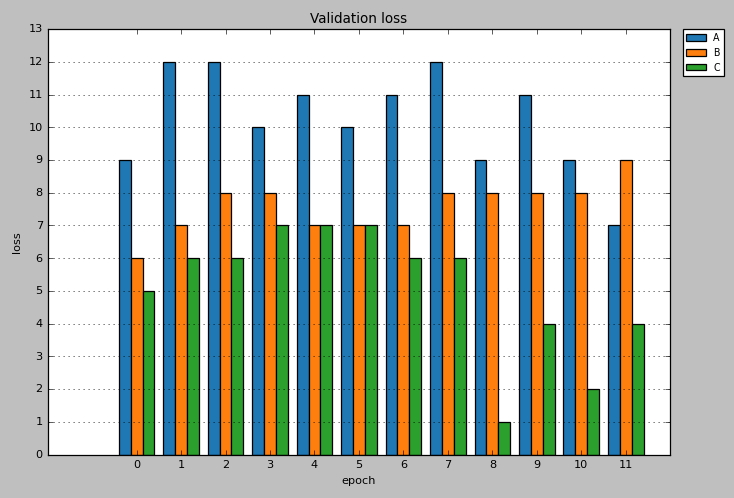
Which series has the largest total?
A
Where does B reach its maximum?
11
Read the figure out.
Title: Validation loss
x-axis: epoch, ticks 0 1 2 3 4 5 6 7 8 9 10 11
y-axis: loss, ticks 0 1 2 3 4 5 6 7 8 9 10 11 12 13
Legend: A, B, C
Values:
A: 9 12 12 10 11 10 11 12 9 11 9 7
B: 6 7 8 8 7 7 7 8 8 8 8 9
C: 5 6 6 7 7 7 6 6 1 4 2 4
